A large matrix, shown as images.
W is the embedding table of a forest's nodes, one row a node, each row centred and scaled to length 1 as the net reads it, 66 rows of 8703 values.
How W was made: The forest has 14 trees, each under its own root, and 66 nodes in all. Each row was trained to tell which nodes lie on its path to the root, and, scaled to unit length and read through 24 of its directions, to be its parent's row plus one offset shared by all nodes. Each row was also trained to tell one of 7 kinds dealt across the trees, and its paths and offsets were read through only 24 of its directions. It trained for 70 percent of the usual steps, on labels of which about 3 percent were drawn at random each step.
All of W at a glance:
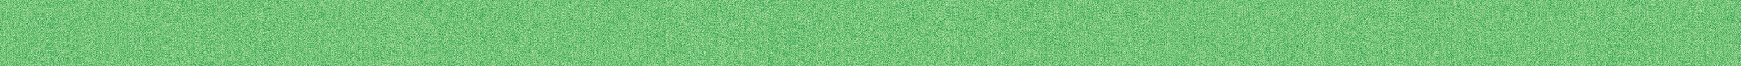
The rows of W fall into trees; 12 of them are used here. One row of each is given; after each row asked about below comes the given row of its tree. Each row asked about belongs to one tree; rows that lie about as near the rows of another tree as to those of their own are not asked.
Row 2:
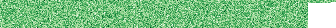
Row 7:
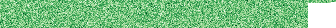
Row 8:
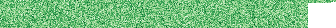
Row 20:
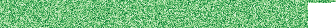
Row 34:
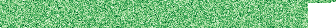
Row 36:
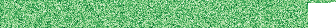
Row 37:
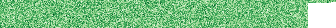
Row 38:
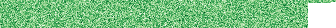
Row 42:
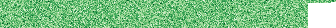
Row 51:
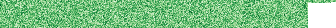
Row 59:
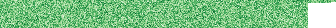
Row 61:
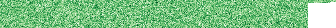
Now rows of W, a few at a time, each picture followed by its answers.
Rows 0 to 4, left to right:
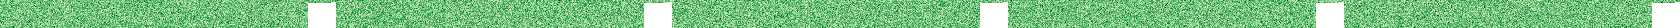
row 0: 34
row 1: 36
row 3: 36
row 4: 34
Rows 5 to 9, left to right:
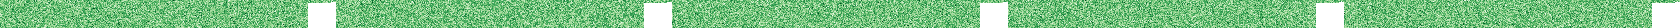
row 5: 37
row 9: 42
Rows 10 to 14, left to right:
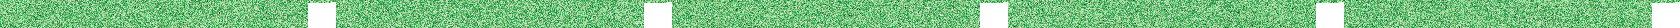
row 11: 36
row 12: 7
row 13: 20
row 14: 61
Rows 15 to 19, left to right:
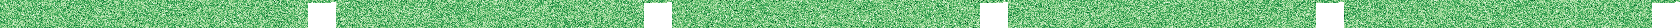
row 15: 7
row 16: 20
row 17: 51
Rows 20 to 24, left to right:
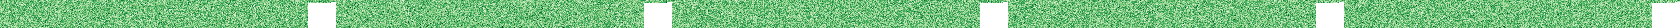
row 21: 34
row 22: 42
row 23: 51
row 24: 37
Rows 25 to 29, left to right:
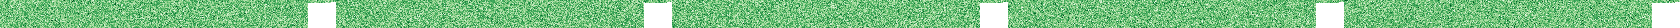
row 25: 59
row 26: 61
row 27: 37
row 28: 59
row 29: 8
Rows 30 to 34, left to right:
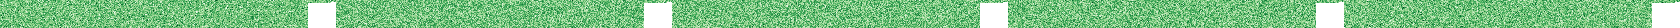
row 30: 8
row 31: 2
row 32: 20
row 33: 38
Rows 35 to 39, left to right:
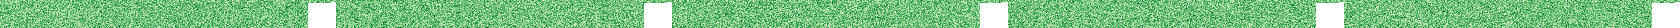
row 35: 2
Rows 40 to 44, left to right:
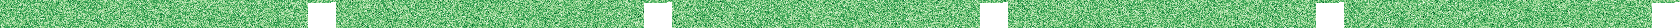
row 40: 61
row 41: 38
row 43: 34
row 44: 38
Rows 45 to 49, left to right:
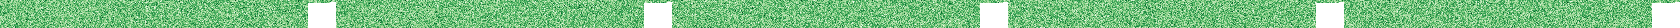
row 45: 59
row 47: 59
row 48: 38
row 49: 59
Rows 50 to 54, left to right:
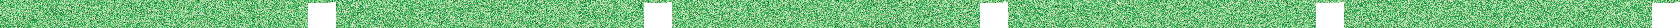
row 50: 8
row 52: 51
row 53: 51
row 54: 2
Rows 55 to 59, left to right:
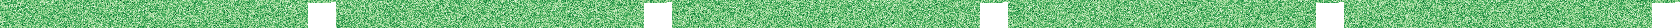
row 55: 51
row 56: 8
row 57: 2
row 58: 2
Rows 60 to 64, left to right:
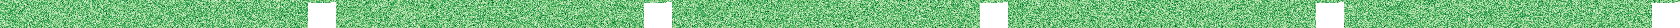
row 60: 2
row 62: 61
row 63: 38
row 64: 7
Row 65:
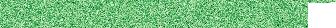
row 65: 61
